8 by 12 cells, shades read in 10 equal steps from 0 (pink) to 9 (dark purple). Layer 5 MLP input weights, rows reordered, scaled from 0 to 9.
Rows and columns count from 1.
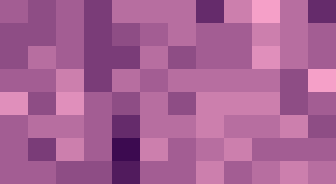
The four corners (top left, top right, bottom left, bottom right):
4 7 4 3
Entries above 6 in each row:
2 0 0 0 0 1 1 1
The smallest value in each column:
1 3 1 4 3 2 3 2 2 0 2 0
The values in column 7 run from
3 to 5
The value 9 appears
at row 7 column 5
